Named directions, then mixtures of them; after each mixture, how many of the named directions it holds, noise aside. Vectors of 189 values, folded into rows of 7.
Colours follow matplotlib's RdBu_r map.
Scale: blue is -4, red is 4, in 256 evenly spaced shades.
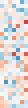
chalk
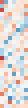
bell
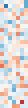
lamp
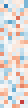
one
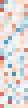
one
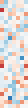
three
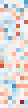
two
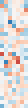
three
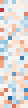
two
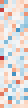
one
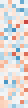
one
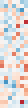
two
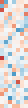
one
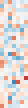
two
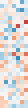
one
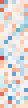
one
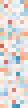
two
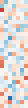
three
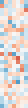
three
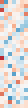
one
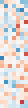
three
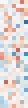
one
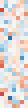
two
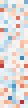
three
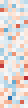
three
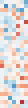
two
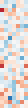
three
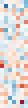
two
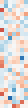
two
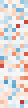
two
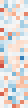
two
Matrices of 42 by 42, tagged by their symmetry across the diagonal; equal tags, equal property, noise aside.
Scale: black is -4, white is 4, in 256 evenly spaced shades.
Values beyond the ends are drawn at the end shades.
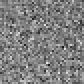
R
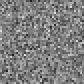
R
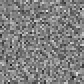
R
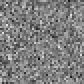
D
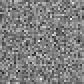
R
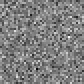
R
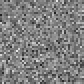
D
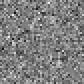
R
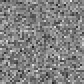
D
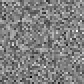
R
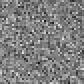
R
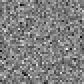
D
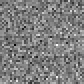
D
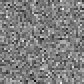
D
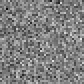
D
